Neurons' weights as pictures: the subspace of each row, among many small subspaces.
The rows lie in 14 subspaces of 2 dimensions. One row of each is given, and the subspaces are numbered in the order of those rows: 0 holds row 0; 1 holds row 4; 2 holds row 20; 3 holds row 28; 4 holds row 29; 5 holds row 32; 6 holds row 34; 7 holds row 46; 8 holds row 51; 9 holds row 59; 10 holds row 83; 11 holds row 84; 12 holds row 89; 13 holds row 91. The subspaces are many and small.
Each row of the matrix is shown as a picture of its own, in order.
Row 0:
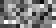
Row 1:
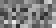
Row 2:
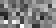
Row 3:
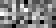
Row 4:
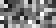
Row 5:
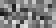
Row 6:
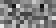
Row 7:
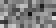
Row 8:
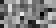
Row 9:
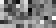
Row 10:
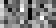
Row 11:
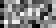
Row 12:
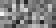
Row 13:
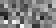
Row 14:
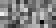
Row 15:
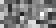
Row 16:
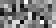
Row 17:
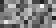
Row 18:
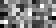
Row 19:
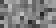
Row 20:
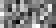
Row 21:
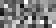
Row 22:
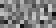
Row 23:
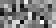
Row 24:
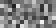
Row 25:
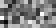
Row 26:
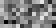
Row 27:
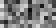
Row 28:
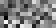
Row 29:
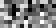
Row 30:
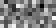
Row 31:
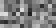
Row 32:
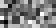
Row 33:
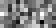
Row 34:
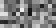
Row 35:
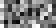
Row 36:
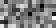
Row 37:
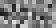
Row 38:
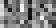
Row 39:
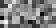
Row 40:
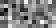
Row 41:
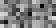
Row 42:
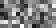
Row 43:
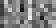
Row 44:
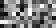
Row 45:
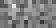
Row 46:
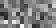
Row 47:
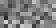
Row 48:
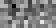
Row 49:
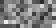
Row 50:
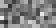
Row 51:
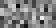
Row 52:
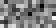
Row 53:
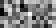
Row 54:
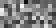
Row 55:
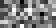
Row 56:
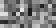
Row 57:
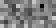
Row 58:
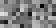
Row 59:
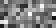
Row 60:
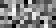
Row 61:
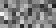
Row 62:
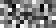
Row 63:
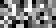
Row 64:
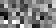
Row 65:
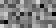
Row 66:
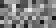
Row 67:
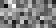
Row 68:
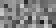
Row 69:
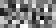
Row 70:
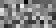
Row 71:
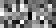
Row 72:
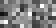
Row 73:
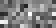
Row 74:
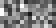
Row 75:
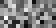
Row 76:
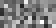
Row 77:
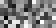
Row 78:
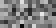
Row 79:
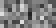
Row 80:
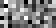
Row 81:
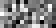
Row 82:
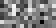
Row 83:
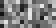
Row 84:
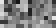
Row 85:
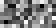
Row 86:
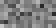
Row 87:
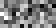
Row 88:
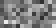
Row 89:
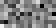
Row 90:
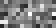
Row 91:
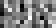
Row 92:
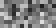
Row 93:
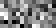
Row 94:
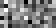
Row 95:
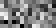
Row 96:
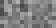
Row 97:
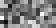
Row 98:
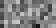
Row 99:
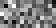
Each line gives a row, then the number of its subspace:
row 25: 5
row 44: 6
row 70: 11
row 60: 10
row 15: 1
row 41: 8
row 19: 1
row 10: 13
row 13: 7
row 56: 6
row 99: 4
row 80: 1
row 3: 2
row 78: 3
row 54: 11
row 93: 7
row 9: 11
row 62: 12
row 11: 2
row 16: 10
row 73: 9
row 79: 10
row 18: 8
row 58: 8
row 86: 12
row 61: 4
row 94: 1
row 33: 5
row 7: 9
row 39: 5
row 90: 9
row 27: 10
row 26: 0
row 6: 12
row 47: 3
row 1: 0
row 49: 0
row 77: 3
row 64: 7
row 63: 3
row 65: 12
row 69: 8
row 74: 11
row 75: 3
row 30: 9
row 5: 6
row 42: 7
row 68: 13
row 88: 0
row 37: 6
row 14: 5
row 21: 13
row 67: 4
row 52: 9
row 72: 8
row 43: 13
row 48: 4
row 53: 11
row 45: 4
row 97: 5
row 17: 0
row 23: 10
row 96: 11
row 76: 13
